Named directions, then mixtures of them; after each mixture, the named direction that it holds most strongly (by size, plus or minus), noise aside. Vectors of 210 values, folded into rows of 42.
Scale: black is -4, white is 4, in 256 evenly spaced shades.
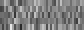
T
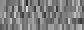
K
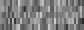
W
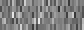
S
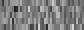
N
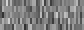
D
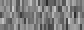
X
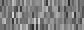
S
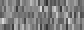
X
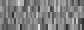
W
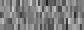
X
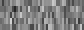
N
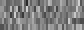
K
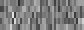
W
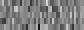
N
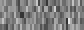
X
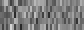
T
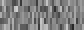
N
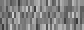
T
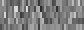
K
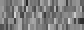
K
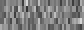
K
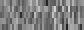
X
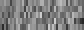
W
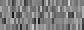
S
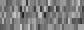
K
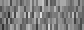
T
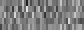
K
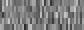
D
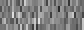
S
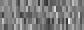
X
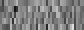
N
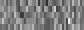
X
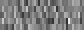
K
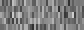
S
